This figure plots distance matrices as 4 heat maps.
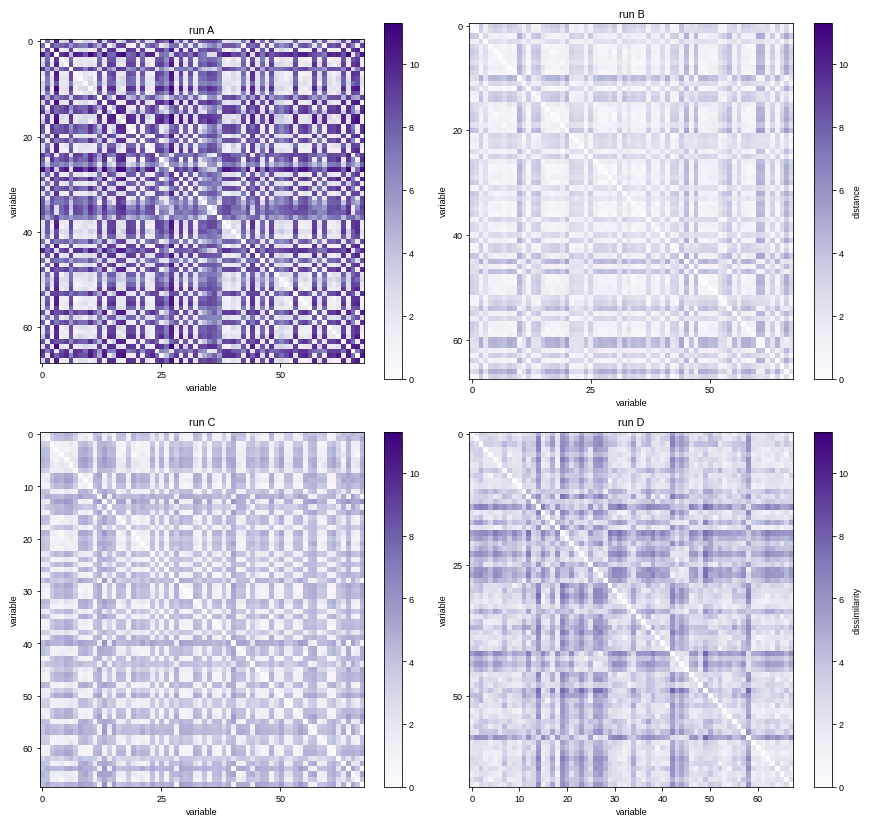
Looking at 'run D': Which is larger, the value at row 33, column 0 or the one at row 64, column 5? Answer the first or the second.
the second
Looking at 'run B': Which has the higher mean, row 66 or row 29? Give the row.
66
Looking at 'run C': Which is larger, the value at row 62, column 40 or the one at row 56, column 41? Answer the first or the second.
the second
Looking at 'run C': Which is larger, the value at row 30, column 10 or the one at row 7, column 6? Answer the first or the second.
the second
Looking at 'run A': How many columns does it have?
68
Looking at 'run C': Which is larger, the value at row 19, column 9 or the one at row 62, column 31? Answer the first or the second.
the first
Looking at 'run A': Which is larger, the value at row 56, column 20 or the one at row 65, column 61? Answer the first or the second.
the second
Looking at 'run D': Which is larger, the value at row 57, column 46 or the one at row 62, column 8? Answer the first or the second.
the first
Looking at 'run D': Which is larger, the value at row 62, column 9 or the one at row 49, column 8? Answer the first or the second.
the second
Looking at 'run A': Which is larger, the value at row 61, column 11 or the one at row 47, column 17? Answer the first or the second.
the second
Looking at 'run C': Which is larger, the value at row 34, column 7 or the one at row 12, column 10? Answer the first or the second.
the second
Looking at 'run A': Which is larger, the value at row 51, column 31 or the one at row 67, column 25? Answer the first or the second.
the second
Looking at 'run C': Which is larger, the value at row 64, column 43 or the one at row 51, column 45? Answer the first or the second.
the first
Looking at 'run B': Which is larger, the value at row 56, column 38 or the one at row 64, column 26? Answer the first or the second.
the first
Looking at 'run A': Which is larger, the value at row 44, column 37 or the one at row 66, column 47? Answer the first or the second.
the second
